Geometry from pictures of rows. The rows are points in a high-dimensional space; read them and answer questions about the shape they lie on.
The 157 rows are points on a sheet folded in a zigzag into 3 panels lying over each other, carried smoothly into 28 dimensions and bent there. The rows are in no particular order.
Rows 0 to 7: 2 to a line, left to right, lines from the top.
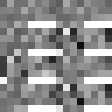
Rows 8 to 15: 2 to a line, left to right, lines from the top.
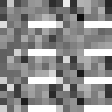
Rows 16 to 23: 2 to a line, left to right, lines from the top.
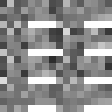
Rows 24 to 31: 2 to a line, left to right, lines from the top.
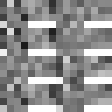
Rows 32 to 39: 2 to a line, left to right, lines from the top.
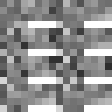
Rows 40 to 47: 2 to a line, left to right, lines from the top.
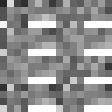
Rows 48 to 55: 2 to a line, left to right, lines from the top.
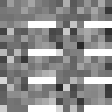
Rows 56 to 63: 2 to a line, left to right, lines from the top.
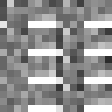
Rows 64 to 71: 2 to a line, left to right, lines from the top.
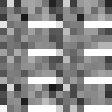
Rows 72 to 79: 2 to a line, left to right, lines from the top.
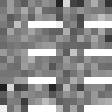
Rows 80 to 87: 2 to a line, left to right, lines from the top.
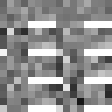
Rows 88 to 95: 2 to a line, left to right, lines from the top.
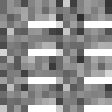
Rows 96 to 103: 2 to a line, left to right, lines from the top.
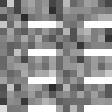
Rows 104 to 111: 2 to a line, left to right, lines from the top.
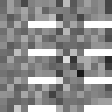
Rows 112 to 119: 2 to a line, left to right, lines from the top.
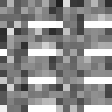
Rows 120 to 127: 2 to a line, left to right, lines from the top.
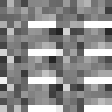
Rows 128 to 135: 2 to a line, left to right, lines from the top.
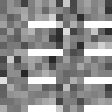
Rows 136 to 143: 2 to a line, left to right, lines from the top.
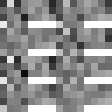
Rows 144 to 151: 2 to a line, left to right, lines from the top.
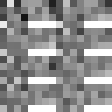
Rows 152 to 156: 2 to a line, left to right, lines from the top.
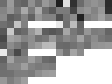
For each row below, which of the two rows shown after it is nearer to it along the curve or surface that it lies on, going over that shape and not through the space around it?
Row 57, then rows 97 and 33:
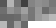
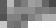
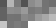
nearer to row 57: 33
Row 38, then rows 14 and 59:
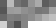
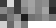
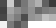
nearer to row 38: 59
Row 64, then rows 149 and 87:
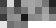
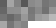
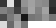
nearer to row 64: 87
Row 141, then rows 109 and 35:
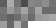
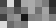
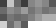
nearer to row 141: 35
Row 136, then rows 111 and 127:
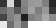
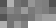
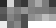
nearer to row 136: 111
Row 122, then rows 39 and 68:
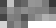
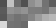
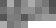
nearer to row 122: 39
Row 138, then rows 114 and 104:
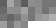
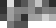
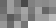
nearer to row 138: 104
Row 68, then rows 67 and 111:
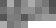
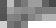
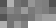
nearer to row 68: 67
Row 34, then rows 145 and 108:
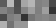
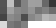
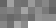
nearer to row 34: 145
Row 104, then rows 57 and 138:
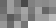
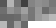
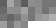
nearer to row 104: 57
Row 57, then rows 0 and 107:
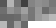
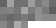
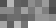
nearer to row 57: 107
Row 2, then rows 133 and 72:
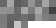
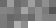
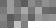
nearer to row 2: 72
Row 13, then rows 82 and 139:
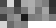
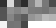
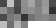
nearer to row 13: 139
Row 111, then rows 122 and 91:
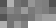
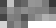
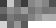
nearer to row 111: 122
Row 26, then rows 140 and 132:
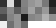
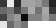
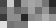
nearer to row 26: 140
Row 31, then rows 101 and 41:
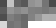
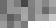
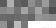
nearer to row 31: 101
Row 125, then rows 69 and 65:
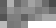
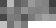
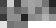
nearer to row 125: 65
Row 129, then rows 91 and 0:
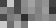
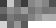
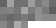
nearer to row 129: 0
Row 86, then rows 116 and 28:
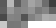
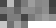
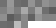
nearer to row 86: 116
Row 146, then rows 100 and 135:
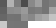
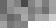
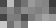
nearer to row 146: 100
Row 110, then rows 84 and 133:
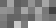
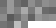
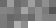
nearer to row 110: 84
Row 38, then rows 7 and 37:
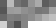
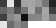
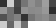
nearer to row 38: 7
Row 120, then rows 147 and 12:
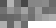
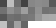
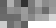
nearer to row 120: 147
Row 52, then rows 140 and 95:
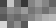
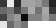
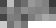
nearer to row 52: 95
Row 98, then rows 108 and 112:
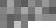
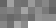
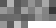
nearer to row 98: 112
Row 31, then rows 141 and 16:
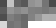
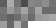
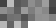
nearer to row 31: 141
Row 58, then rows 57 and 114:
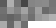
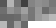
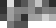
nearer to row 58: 57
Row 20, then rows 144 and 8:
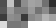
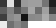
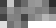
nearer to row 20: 144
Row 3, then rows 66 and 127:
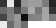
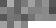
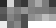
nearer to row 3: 66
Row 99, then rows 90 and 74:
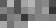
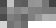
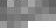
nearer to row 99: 74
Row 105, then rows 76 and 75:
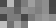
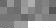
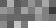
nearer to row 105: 75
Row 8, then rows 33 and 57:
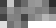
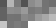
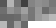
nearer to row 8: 33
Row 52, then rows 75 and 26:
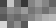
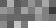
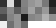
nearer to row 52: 75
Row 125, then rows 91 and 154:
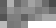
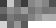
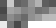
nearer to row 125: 154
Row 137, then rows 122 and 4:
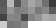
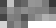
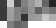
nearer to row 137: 4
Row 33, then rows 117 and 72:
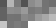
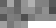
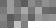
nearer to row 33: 72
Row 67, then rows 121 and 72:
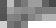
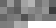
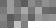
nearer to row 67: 121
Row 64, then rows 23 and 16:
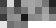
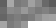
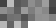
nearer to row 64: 23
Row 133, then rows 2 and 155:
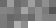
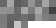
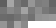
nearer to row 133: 155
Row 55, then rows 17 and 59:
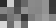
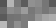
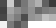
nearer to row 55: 17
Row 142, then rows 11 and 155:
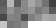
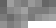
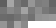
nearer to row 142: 11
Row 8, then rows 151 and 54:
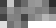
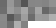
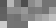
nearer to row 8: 54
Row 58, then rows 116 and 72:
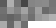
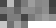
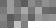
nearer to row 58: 72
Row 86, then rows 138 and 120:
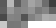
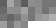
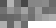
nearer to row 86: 138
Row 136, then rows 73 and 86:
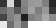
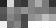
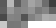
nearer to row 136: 86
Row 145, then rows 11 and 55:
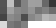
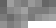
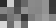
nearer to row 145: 11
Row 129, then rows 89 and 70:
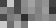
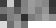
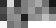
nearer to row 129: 89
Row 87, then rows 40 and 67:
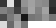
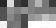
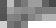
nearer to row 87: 67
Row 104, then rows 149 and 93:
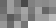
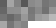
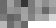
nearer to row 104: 93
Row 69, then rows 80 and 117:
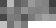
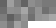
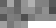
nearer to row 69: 80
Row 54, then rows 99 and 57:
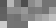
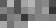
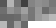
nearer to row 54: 57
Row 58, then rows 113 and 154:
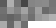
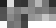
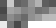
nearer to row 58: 113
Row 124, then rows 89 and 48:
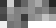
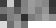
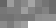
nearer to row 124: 89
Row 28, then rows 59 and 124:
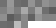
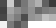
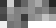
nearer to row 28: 124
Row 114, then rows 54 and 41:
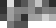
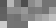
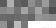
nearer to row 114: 54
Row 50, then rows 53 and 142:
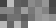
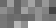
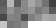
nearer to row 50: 53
